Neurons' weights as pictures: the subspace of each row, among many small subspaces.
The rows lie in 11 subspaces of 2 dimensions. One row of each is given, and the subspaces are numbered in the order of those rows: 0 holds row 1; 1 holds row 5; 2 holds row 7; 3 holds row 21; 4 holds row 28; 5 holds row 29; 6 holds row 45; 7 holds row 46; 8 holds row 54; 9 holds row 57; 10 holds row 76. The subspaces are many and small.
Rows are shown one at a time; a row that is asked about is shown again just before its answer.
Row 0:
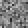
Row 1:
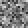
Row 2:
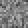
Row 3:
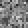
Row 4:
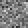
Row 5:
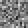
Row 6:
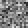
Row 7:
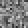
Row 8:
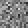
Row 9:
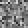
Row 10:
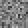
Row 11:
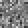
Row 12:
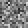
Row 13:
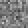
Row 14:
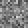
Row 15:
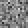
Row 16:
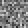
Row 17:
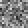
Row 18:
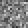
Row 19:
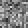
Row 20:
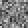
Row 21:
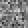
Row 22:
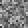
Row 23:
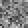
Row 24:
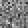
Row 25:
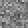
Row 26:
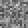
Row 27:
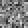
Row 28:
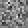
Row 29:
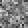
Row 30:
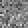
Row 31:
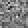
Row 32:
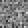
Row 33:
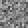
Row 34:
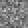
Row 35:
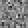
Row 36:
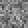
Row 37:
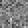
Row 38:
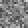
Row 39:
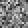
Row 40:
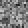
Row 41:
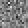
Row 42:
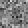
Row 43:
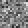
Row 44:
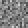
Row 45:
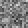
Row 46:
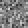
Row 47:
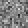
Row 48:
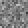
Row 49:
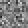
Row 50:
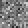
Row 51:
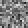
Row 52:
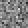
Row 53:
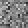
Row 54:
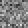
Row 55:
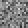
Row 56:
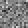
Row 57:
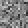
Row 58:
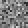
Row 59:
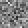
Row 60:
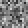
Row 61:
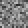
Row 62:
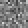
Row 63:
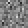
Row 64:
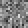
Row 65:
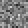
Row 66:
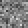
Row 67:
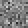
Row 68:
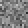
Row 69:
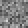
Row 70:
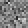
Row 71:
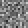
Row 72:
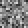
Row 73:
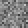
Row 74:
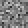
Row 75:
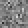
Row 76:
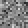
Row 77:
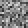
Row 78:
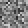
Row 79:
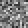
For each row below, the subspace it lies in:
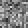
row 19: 6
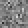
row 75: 0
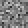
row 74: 4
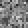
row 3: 6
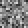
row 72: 2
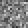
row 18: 9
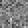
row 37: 7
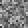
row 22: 5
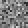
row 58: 10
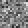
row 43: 10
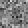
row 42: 6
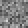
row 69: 5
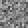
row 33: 1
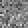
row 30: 8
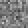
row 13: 3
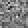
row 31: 6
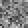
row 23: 5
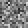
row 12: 9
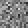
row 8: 9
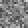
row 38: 5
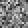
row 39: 0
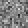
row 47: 2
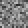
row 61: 0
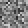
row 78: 9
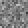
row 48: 0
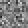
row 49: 3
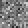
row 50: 10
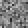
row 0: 7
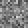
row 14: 2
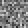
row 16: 3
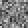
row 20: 5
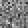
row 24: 7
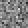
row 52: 3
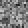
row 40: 6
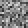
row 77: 6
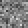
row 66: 8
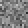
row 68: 8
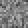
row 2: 4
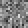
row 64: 2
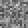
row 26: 6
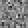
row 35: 0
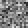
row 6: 10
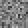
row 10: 4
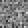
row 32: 3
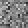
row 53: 9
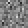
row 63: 0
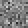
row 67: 7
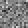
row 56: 10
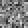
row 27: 2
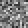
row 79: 9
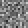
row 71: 3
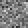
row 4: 10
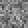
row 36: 8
